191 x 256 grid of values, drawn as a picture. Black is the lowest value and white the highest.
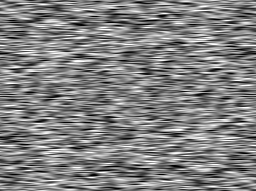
A half turn leaves it unchanged. The grain runs across in streaks. There is no overall slope. The histogram is bell-shaped.
